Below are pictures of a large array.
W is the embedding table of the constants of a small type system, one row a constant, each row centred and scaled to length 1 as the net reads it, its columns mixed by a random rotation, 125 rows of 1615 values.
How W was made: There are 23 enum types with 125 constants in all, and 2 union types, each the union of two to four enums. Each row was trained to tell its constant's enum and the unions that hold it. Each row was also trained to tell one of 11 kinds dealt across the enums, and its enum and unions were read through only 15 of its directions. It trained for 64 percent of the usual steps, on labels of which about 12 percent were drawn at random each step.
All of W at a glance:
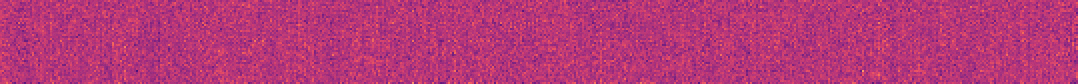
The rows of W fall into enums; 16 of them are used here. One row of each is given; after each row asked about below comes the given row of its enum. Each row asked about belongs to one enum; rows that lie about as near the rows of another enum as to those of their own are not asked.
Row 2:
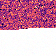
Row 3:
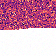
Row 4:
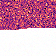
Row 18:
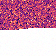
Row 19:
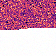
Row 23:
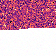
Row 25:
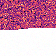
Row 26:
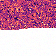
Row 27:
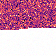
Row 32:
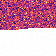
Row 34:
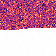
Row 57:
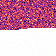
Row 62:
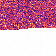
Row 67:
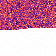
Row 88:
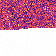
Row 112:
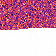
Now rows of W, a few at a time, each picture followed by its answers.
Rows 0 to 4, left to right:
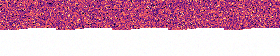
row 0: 32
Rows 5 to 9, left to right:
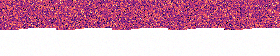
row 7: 26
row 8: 34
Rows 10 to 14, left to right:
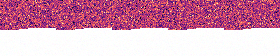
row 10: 18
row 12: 27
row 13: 19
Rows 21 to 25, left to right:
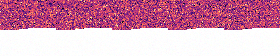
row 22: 18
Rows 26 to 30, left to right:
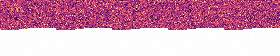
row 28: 32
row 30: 62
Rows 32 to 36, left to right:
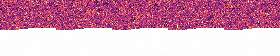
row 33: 32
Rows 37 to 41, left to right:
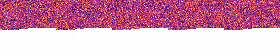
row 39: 3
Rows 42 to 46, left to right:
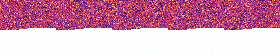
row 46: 25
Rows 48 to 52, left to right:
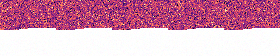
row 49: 62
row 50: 57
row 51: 19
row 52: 19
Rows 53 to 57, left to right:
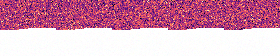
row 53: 112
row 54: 3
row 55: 2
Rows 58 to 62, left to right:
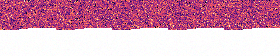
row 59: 62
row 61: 112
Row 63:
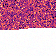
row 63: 112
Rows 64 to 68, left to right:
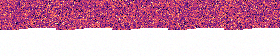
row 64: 67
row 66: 19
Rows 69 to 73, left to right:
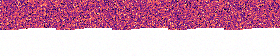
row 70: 112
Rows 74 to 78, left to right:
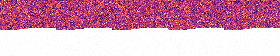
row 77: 57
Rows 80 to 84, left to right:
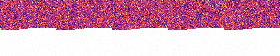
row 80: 19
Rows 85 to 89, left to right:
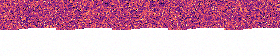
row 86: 32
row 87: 32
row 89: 26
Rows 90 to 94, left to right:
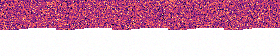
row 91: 57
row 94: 27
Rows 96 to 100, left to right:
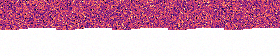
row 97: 57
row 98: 18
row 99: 18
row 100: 26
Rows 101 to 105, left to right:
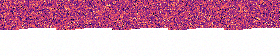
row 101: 62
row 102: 26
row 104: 62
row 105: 57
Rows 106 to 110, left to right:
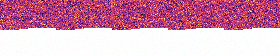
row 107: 27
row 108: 112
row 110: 27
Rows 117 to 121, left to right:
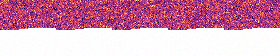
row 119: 18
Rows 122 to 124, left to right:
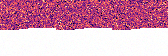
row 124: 23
